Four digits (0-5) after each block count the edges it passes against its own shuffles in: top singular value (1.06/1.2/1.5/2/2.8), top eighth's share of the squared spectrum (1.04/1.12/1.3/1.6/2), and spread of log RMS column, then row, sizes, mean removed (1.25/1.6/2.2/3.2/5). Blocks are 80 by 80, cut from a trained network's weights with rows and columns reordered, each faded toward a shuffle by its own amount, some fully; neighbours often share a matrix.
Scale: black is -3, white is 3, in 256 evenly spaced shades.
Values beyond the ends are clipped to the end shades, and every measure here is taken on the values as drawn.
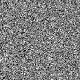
3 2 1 0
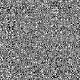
3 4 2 2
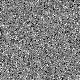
1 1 0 0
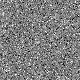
0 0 0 0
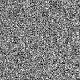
3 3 0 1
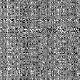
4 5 2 4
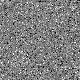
0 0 0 0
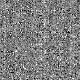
2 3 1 2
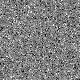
0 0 0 0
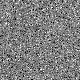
0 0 0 0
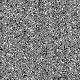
1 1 0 0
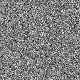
1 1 0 0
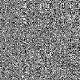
3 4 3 2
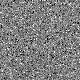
0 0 0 0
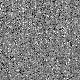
1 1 0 0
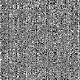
3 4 2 3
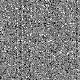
2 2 1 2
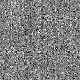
2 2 1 1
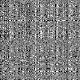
4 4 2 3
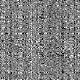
4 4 2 3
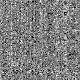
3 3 1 2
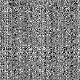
3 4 2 3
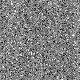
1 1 0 0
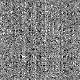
3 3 1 2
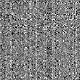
3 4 2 3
